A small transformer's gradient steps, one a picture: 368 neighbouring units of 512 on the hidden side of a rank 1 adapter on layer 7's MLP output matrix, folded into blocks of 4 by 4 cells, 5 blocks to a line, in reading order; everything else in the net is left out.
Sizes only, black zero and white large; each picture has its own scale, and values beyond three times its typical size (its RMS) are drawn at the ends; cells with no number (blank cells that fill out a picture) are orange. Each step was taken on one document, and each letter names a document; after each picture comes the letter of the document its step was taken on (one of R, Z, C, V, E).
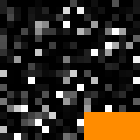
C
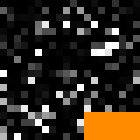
C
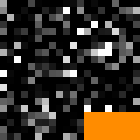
C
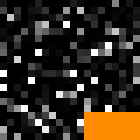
C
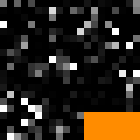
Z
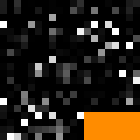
Z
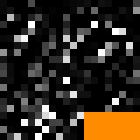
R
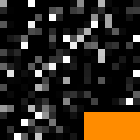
R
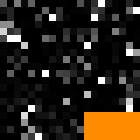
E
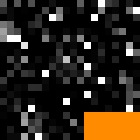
E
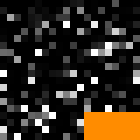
C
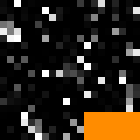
E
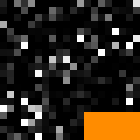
R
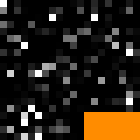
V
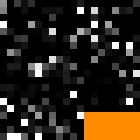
Z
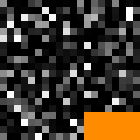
E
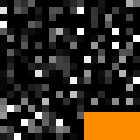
Z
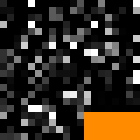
R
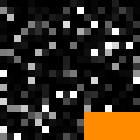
C
